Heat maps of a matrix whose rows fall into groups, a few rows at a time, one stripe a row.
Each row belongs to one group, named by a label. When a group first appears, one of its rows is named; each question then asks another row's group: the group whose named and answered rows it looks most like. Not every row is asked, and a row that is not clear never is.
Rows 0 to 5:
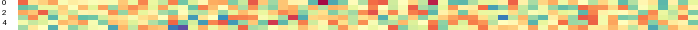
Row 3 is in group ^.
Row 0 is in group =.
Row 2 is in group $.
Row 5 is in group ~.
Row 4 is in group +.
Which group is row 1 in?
^
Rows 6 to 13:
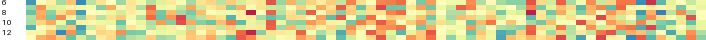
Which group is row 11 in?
~
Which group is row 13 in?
$
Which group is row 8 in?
~
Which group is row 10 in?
=
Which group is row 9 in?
^
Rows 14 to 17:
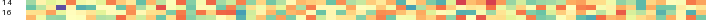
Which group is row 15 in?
~
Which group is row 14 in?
^
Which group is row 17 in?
+
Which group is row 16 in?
=
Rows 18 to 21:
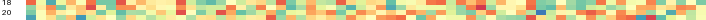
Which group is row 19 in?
+
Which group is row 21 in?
~
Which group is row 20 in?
=
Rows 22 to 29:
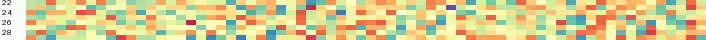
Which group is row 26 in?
$
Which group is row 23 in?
~
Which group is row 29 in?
+
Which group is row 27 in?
^
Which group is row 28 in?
^
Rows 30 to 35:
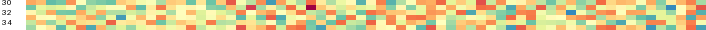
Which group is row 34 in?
^
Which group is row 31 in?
~
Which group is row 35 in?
$
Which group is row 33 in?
=
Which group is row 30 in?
+
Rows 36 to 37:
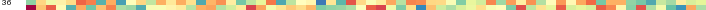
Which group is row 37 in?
$
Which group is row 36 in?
=
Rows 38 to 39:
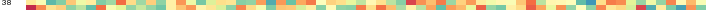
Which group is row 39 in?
$
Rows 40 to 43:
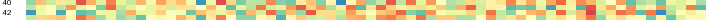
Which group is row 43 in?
=
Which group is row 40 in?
=
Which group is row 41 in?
^
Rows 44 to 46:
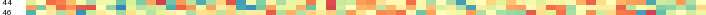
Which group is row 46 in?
~
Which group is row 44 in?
=
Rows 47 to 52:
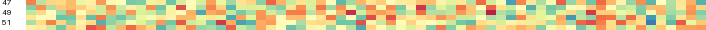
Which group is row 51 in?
=
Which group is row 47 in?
$
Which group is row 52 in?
+
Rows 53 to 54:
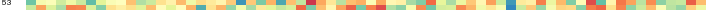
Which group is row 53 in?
~
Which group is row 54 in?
^
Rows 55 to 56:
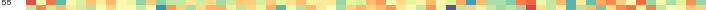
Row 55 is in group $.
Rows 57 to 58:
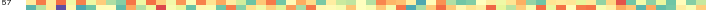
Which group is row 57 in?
=
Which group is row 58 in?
~
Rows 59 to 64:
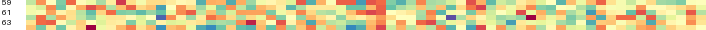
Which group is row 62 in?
~
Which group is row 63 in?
$
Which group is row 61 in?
$
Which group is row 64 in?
+
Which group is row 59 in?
^
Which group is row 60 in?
+
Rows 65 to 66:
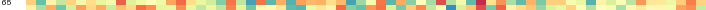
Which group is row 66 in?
+
